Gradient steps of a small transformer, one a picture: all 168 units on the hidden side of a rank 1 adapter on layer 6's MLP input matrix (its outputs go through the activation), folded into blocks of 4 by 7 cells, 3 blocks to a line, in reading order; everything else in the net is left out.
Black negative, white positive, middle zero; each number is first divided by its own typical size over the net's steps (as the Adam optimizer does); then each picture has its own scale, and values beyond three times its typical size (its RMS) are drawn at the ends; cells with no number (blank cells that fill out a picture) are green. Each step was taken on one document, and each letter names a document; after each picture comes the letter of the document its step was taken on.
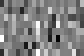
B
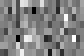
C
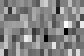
C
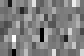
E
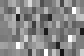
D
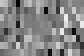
C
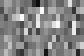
B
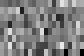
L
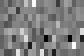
E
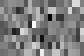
L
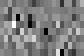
D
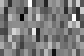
B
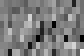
E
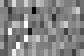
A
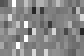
A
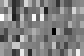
C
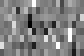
D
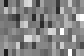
C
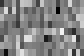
C
